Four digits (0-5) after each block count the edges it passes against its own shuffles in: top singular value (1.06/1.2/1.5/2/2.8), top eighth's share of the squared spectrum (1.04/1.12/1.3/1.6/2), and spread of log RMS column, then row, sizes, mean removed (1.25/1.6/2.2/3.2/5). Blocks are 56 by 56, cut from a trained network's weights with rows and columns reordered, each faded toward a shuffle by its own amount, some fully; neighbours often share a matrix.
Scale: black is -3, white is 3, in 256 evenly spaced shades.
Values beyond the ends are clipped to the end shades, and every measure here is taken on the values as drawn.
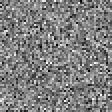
1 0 0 0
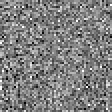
2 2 1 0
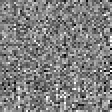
3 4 2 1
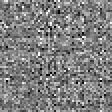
2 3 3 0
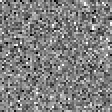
0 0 0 0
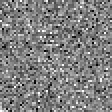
0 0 0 0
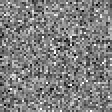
0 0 0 0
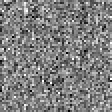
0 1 0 0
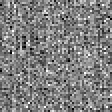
2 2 0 1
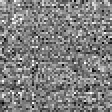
2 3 2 1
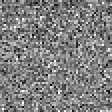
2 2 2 0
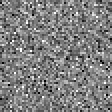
0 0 0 0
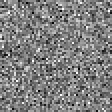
0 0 0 0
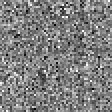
0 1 0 0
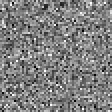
1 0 0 0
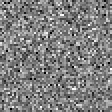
1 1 0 0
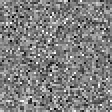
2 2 0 1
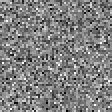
1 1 0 0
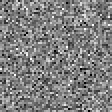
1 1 0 0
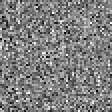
1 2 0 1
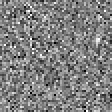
2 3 2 1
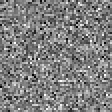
1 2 0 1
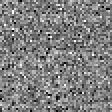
2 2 1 0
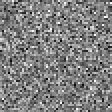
1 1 0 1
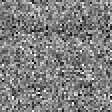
2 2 2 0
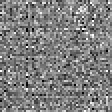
2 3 3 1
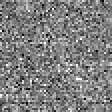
1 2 1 0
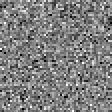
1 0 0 0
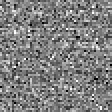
2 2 1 0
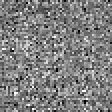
1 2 2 0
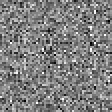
2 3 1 1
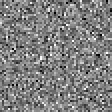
1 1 0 0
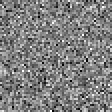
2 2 0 0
